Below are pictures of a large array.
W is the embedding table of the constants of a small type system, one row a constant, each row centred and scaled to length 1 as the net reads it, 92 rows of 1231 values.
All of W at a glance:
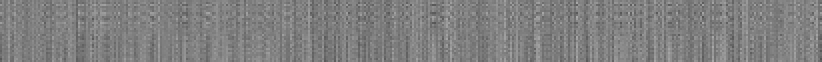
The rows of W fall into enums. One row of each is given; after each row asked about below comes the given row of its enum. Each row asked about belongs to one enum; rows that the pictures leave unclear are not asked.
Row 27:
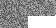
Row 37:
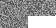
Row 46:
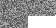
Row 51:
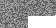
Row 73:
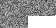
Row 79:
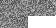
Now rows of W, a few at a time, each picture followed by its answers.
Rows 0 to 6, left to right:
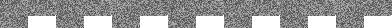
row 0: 79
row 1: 27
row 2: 51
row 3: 46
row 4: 79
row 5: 27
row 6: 51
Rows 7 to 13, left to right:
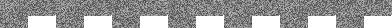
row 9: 46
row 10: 27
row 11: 73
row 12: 51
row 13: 79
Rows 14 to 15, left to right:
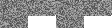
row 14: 46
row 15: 37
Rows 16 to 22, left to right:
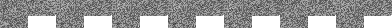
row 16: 46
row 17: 51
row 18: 51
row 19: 51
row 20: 51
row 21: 79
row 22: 51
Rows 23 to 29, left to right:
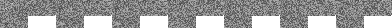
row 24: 46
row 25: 46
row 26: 79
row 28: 27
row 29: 37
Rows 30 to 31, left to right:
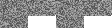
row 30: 46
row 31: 37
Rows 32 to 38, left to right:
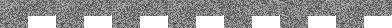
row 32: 51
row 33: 51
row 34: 51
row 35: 51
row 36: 27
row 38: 51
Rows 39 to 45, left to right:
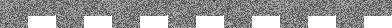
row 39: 51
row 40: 37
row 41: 51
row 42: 73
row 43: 46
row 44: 51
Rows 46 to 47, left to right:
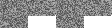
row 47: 27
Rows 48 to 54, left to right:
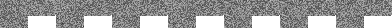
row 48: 27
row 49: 51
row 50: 79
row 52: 37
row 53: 37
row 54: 79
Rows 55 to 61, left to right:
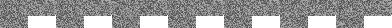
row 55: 27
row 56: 27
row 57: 37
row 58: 27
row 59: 27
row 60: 79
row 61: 46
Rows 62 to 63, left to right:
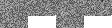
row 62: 51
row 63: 73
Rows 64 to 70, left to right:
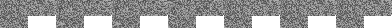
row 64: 27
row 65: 46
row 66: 46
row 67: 37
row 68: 27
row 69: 27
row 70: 27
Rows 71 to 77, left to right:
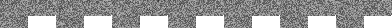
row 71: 79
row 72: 46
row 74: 79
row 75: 79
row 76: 27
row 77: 37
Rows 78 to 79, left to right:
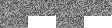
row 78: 73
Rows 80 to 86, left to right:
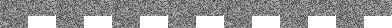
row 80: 46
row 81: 27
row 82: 46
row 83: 73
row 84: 46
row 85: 79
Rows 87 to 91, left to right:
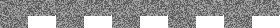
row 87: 37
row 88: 79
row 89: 79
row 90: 27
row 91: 79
